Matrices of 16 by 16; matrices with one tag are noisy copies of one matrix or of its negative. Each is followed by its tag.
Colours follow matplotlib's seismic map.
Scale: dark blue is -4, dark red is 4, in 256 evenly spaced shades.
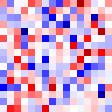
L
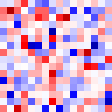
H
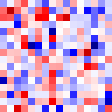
H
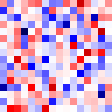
L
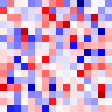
L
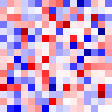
L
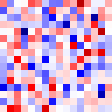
L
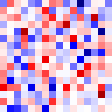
L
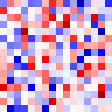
L
